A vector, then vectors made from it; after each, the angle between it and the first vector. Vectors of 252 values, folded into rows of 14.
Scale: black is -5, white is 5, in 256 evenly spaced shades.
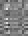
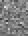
partly aligned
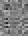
nearly opposite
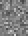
partly aligned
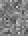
partly opposed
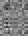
nearly opposite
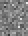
orthogonal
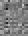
nearly opposite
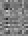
nearly opposite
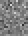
partly opposed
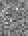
partly aligned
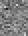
partly opposed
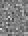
partly aligned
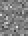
partly aligned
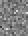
orthogonal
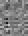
nearly opposite
